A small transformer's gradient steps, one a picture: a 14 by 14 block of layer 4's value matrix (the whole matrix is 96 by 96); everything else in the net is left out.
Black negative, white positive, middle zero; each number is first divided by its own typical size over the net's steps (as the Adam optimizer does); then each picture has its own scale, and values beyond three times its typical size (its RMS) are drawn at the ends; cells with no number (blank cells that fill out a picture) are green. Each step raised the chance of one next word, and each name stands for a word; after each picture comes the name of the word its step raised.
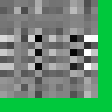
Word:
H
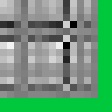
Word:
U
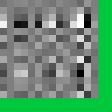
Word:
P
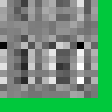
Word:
H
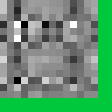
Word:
U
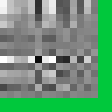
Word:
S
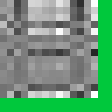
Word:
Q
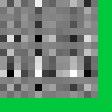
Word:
P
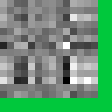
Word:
H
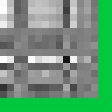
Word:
S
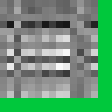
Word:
H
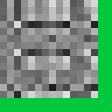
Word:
Q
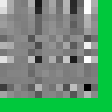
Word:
S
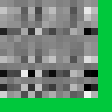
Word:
P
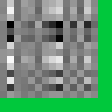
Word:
U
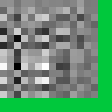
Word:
H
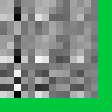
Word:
P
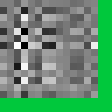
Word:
H
